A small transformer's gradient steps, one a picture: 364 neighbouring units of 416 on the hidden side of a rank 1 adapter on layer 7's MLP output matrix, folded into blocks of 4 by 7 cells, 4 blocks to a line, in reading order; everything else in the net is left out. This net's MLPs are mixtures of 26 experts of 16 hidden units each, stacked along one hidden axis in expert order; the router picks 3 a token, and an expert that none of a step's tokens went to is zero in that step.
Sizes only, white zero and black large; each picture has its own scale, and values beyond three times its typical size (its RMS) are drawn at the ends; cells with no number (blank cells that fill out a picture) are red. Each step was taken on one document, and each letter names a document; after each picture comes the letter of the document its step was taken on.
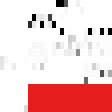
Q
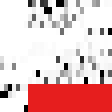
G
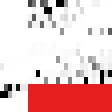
G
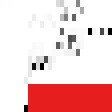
Q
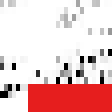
G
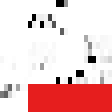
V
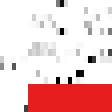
V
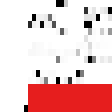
V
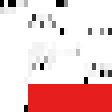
Q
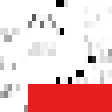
V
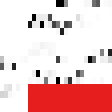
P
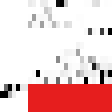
G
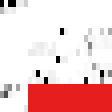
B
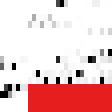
G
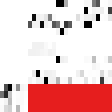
P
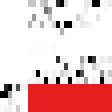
P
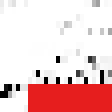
B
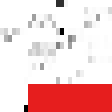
V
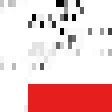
Q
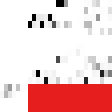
P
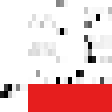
V
